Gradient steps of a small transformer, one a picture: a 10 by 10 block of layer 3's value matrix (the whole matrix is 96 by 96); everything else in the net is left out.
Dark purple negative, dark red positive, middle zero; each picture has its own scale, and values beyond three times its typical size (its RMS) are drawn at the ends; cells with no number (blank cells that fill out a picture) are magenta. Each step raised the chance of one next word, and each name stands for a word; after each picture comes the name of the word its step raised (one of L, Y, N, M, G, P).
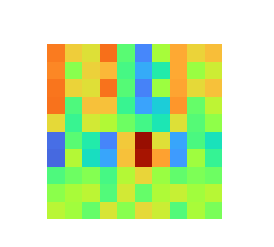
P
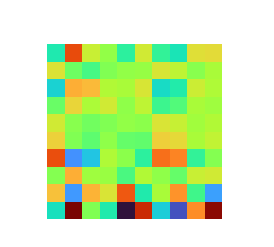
P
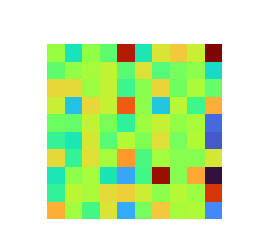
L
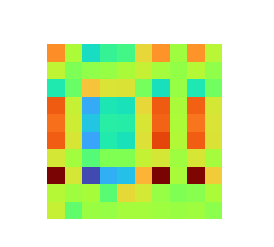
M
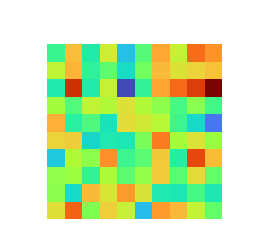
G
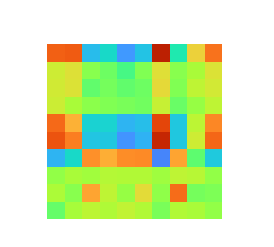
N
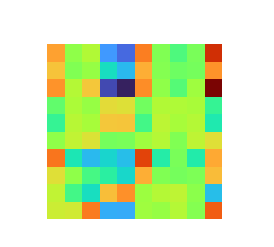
G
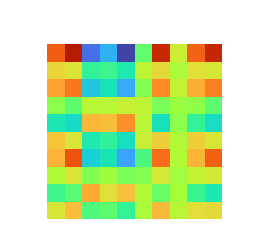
G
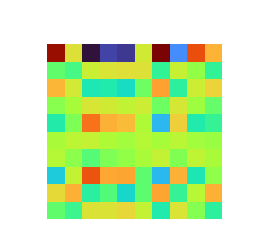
L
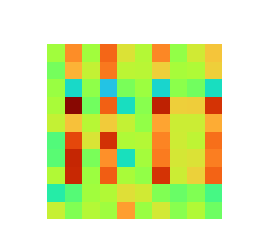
M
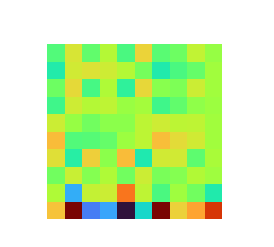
P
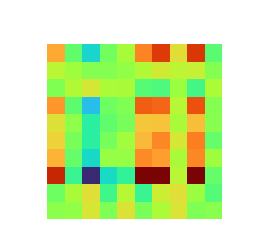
M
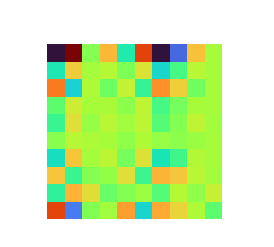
L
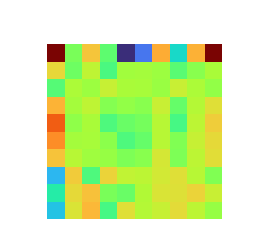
L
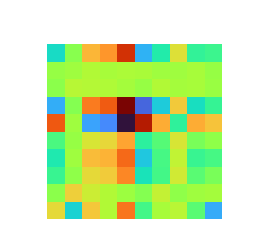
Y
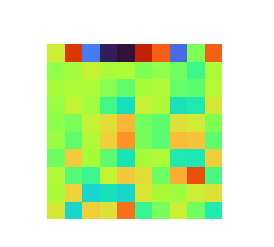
L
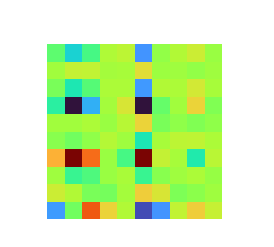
P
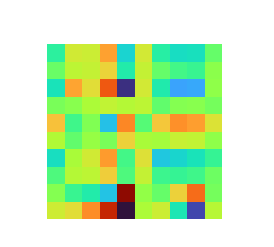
G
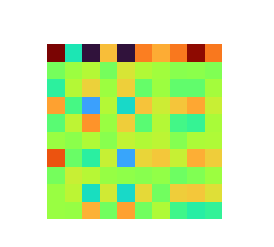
L
